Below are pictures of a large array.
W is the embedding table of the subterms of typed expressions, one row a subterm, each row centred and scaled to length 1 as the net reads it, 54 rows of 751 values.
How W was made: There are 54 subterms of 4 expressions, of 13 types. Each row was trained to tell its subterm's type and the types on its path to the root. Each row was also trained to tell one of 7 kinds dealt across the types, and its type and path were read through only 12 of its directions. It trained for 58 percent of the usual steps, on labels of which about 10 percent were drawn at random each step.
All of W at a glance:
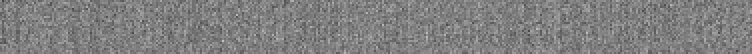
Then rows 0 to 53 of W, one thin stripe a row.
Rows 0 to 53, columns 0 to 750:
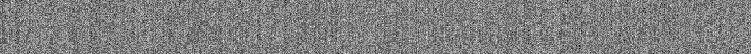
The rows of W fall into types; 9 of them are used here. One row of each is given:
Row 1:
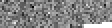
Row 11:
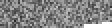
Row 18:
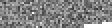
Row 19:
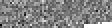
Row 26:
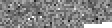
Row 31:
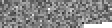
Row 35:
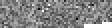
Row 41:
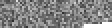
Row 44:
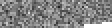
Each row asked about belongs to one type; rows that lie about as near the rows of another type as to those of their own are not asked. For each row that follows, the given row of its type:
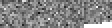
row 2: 41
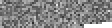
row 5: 19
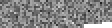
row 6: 26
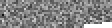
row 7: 31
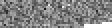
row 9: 44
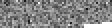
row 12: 1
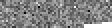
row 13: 18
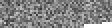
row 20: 19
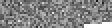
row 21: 18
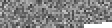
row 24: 11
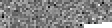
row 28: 11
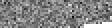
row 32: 31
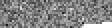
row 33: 26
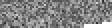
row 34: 41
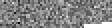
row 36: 18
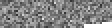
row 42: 19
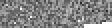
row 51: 26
